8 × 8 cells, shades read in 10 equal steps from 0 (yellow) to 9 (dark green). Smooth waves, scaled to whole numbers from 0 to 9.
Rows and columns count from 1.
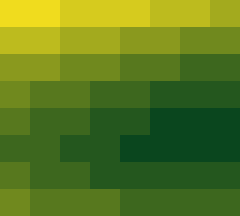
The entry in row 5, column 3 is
7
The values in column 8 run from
3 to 9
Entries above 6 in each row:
0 0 2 5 7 8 7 4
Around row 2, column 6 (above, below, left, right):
2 6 4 5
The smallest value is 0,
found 2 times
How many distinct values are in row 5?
4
